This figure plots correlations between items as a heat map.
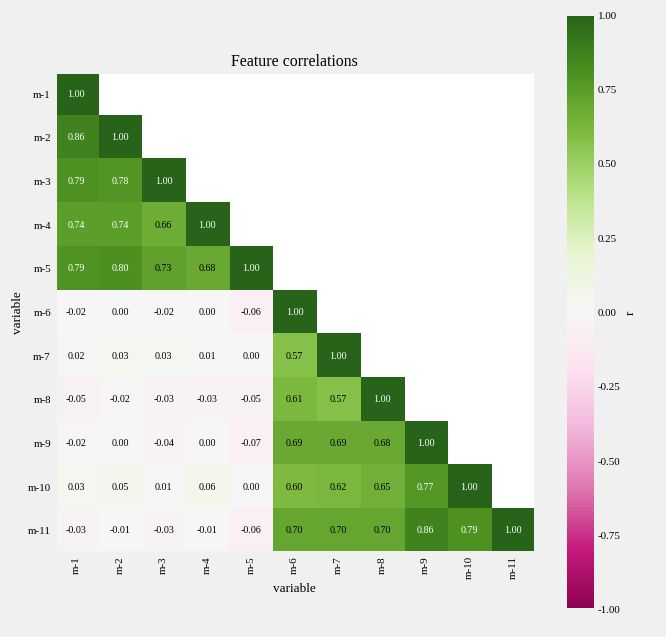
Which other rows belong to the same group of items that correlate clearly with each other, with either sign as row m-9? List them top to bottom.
m-6, m-7, m-8, m-10, m-11
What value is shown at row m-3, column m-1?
0.79
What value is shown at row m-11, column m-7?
0.70
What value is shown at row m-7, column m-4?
0.01
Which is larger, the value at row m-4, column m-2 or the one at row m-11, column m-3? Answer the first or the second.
the first
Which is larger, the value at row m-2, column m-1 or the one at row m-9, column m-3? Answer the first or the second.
the first
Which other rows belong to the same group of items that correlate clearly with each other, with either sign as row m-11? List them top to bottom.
m-6, m-7, m-8, m-9, m-10
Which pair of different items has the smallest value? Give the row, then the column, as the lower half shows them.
m-9, m-5
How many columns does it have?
11
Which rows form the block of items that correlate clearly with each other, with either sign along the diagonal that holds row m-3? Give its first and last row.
m-1 to m-5
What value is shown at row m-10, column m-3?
0.01
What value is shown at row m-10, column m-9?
0.77
